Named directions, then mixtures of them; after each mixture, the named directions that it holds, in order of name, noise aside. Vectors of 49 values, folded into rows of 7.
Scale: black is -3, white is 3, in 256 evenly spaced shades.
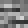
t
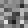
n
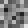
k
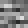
t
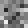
k, n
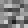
n, t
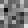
k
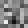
n, t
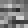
t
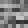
t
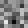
n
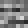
t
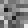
k, n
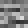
t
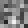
n, t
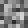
k, t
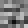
n, t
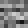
n, t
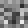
n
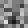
n, t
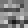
n, t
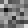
k, t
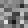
n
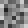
k
